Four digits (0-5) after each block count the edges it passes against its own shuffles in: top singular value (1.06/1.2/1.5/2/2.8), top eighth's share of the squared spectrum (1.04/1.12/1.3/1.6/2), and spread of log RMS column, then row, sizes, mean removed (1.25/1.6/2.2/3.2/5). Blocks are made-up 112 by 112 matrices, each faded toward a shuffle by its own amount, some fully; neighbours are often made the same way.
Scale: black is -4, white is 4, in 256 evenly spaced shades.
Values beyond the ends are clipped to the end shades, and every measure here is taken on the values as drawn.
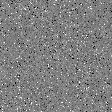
0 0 0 0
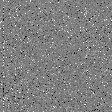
2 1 1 0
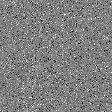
0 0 1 0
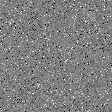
0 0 0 0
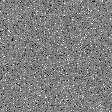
0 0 0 0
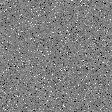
0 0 0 0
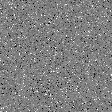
0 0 0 0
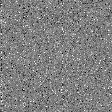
1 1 2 0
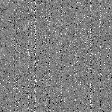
2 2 3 0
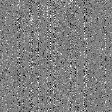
2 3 3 0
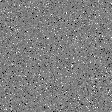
0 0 0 0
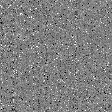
1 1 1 0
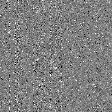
1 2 3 0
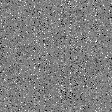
1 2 2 0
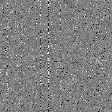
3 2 2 0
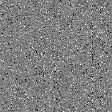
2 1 2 0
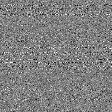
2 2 0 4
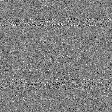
1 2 0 3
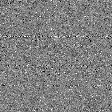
2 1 0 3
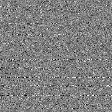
2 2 0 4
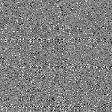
4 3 2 2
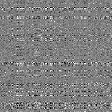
5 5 3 4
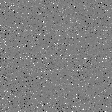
3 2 0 1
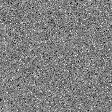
0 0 0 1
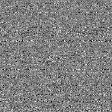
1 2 0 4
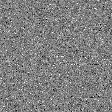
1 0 0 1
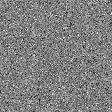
0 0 0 1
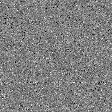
1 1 0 2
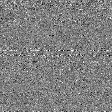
2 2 0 3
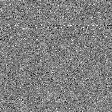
1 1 0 3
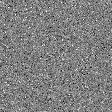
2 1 0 0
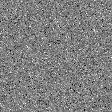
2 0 0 0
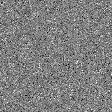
2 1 0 0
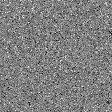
2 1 0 0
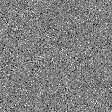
1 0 0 0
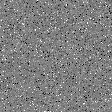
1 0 0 0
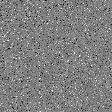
2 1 0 0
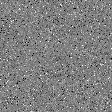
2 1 0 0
